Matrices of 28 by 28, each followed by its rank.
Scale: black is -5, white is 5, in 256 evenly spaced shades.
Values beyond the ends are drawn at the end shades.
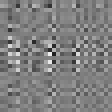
two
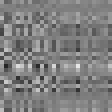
two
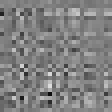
three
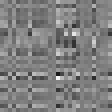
two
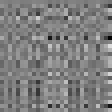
two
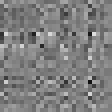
three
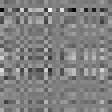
two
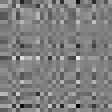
two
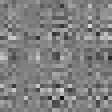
three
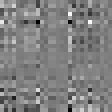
two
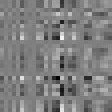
two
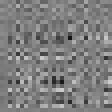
three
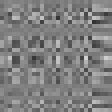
two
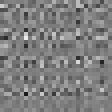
three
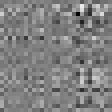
three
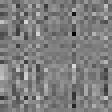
three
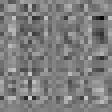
three
